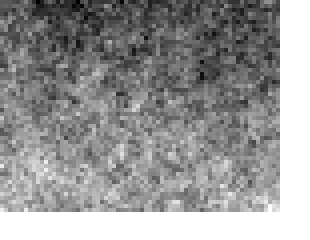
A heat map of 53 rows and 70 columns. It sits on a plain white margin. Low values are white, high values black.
Average level on the scale: 50%. Slope: up to the top. Histogram: bell-shaped. Stripes: none.
